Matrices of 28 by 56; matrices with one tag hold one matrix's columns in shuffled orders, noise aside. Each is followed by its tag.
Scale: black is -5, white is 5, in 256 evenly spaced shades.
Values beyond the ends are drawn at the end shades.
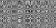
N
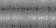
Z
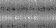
Z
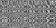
N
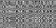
N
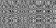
N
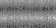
Z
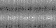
Z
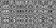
N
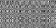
N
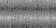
Z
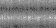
Z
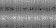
Z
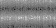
Z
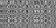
N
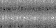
Z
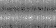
Z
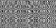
N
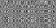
N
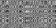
N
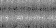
Z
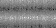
Z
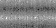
Z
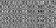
N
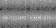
Z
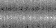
Z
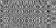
N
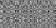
N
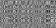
N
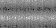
Z
